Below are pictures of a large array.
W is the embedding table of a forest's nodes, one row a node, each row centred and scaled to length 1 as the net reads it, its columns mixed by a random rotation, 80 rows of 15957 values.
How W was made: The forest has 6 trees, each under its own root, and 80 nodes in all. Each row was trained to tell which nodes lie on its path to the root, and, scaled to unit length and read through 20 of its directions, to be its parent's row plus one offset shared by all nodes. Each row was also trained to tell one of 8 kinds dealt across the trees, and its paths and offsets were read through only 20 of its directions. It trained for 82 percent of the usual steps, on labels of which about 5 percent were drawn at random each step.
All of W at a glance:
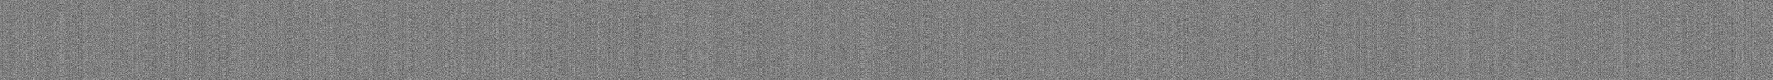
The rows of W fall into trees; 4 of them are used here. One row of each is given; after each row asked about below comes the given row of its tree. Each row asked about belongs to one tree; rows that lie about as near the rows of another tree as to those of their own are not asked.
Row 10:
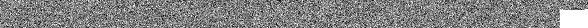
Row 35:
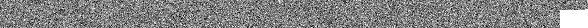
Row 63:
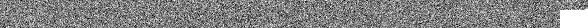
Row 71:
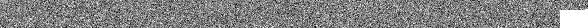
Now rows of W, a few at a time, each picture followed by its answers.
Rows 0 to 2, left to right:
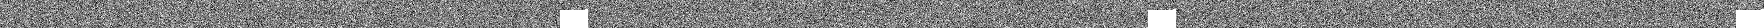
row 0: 35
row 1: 71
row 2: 71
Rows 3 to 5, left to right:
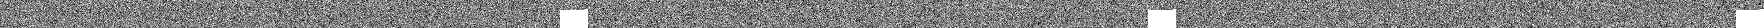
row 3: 63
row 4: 10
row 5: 35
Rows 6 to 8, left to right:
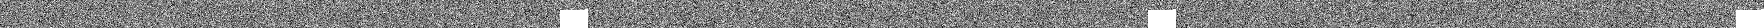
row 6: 63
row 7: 35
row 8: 71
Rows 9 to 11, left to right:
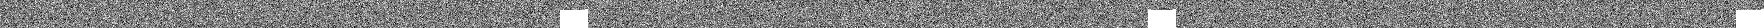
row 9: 35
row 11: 63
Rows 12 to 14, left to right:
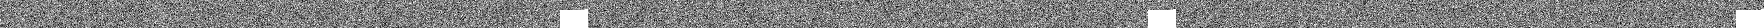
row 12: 35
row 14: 71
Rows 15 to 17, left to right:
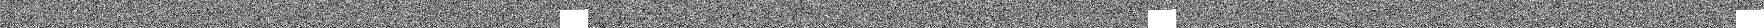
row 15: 35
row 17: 35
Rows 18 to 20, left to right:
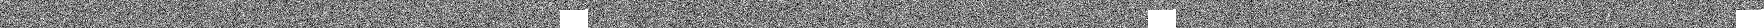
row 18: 71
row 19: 63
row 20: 63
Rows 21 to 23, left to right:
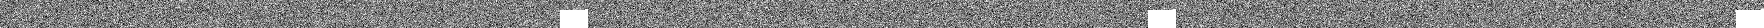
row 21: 35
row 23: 71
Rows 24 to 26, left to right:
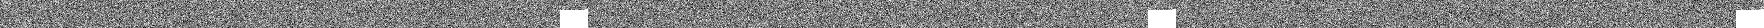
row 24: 71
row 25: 63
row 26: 35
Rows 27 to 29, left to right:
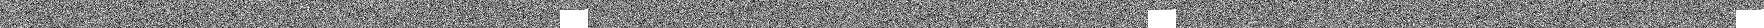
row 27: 71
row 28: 63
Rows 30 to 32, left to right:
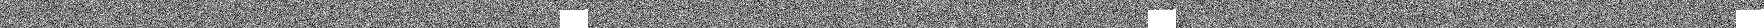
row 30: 71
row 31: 63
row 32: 63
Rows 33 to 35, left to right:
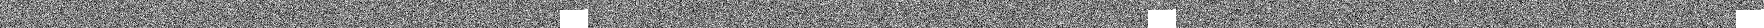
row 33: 35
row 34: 63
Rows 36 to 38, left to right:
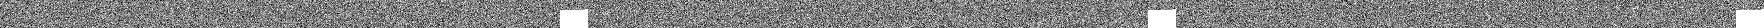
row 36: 35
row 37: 35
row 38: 63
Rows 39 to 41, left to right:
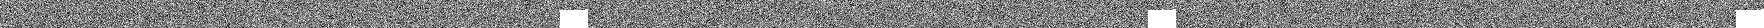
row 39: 10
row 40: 35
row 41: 71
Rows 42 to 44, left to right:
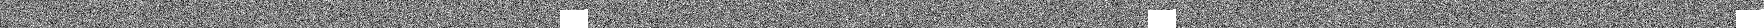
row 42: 63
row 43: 10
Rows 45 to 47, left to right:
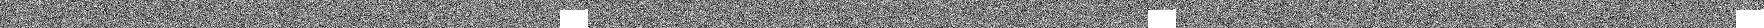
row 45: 63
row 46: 35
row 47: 63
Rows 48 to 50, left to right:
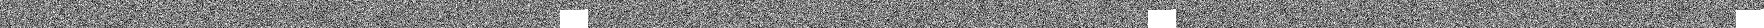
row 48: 35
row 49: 35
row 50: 71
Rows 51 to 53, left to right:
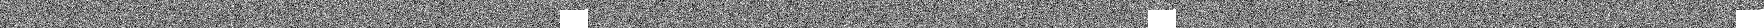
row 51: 71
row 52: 63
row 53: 63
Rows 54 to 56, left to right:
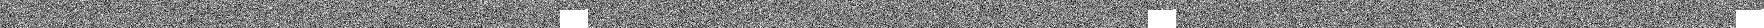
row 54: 71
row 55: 35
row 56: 71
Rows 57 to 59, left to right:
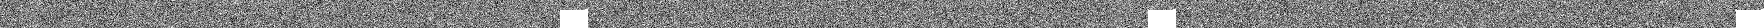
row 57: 63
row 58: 71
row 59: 71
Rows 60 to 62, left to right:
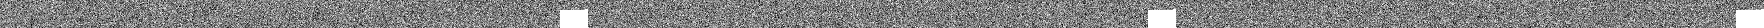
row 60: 35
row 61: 63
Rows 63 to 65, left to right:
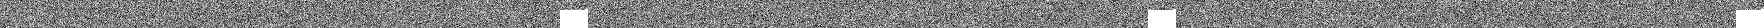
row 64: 10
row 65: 63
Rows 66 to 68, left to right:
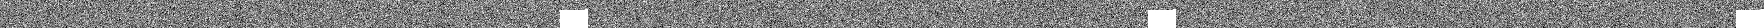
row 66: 71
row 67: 71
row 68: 35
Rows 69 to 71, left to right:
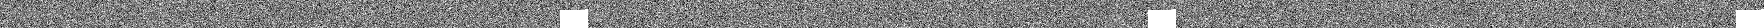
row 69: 35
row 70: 35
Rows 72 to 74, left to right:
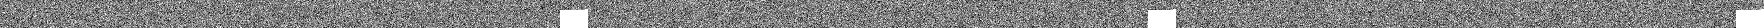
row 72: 35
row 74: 35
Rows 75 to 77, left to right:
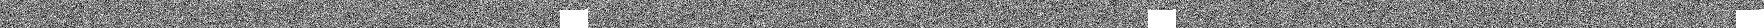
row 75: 71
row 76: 10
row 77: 35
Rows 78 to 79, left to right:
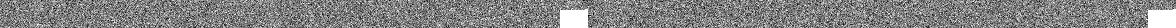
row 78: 63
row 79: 63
